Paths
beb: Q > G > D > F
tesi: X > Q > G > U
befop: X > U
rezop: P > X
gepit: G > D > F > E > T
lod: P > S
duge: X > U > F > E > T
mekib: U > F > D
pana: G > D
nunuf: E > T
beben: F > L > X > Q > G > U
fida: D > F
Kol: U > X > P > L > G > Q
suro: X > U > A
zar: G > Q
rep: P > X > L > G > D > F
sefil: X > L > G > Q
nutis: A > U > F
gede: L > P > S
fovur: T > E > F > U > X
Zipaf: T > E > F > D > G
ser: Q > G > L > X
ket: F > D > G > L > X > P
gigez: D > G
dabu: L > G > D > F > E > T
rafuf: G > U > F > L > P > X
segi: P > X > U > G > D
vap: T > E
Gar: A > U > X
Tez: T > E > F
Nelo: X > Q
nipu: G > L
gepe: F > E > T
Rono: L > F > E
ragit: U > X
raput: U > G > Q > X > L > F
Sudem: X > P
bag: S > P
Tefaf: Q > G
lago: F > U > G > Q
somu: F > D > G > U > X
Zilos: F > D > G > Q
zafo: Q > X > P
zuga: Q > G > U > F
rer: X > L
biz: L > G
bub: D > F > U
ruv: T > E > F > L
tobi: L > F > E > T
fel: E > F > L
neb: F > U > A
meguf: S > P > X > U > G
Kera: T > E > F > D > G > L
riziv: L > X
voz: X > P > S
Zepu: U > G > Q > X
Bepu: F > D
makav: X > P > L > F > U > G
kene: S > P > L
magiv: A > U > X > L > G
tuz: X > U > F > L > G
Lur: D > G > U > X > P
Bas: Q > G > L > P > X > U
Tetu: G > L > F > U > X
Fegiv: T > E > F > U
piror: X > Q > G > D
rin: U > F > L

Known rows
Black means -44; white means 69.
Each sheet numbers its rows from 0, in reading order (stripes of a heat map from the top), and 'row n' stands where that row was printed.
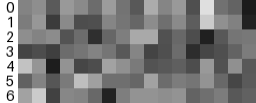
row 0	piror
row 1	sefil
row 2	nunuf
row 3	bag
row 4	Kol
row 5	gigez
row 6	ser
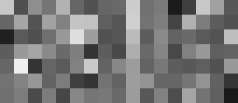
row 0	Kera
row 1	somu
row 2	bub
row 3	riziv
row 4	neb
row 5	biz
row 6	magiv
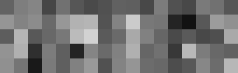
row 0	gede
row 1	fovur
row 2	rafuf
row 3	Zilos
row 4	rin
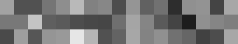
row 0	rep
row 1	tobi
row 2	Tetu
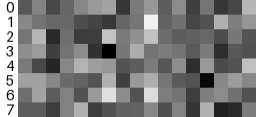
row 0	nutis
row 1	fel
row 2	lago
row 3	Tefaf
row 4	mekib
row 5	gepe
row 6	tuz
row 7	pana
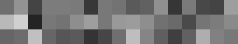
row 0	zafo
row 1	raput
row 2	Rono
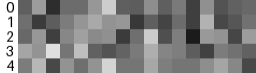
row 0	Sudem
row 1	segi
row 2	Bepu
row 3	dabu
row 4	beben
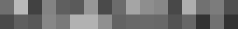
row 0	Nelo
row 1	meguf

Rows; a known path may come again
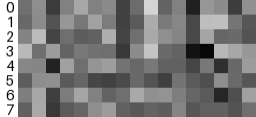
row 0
Bepu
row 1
rer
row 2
Nelo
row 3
ruv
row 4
ragit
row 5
gede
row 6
zuga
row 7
voz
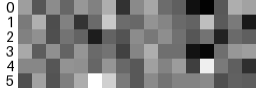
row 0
Fegiv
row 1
tesi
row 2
zar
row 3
Tez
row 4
piror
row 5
Lur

